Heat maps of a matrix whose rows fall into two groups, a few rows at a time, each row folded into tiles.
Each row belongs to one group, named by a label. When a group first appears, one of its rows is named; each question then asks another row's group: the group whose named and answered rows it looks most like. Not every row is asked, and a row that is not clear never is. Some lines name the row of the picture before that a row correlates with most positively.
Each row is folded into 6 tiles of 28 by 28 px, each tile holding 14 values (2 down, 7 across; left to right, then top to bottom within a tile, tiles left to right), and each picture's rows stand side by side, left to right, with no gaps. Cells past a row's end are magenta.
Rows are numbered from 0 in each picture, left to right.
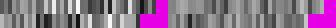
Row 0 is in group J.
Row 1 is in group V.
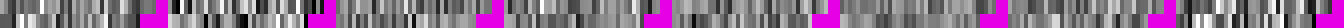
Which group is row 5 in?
J
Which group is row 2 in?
J
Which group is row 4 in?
V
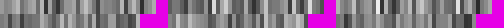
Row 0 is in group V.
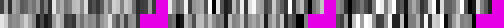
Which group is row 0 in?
J
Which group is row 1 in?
V
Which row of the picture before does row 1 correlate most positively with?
2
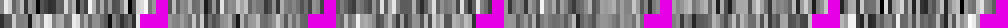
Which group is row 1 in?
J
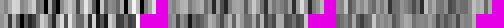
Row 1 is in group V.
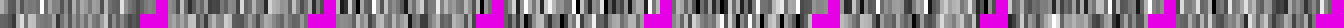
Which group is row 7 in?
J
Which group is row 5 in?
J
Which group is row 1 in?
J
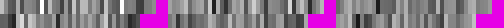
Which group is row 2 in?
V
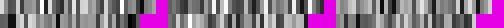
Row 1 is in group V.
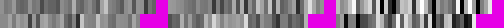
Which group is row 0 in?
J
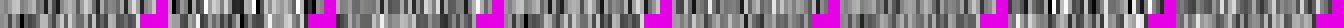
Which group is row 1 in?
J
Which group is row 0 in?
V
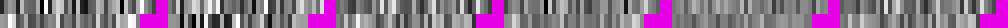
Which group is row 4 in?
J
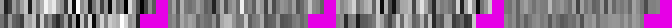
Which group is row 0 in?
J
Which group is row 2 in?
V
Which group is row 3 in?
J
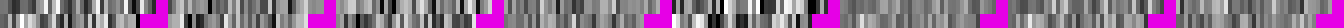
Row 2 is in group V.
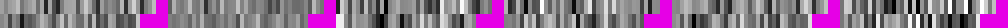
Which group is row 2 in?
J
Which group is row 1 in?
J
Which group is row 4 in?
V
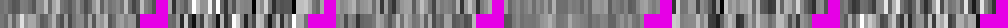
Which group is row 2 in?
V
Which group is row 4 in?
J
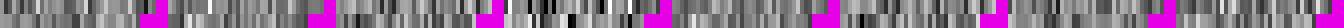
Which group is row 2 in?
V
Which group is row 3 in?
J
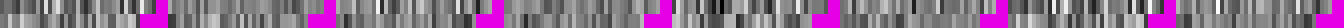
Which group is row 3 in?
V
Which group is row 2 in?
V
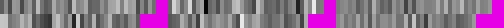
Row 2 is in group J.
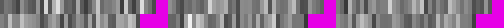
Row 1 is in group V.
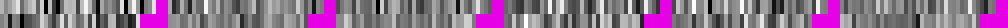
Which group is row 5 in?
J
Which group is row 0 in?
V
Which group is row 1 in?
J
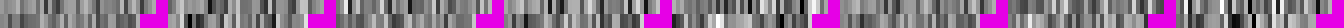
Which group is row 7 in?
J
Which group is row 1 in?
V
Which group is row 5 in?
V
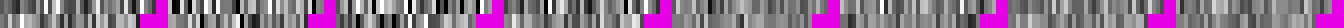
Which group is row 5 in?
V
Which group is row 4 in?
J
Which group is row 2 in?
J
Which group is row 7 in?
J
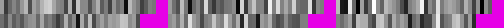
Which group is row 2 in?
J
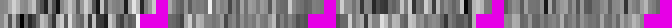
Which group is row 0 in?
V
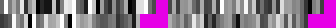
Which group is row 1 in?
J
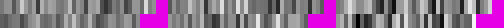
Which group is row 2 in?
V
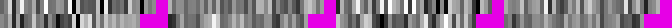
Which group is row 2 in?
J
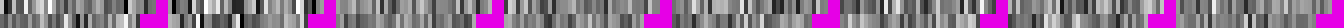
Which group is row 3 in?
J
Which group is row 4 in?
J
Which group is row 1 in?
J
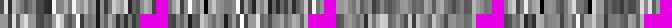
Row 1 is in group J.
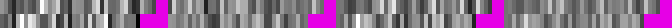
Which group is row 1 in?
J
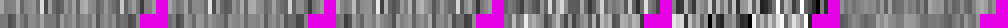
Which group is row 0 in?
V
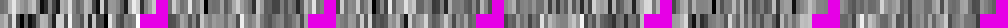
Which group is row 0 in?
V
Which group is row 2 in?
J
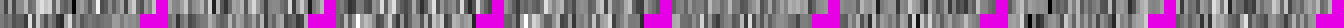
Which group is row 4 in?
J
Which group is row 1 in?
V
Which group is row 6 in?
V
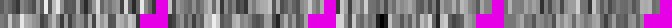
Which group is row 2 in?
J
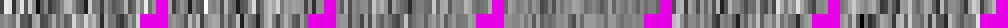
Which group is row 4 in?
J
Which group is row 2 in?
J
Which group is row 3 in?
J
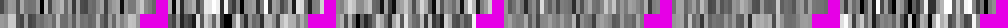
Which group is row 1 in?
J
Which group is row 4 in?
J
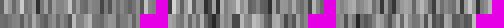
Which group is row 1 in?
J
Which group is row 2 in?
V
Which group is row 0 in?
J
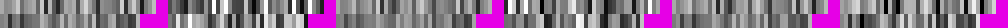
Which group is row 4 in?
V
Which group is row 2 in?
V
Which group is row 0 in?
V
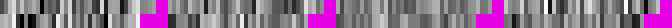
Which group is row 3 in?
V
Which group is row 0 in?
V
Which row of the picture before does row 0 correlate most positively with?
5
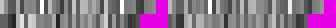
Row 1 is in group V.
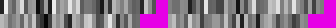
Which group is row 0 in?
J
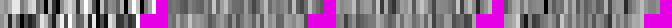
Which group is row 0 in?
V
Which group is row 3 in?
V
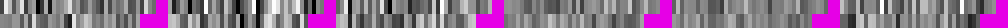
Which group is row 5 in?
V
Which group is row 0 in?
J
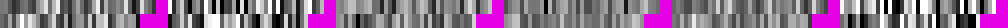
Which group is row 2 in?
V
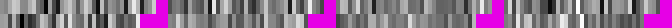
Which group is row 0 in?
V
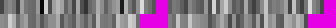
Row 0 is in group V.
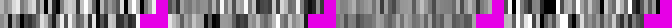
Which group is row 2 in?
V
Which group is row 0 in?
V
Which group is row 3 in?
J
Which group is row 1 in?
J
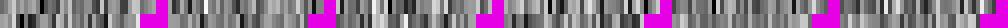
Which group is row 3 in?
V
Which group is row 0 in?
V
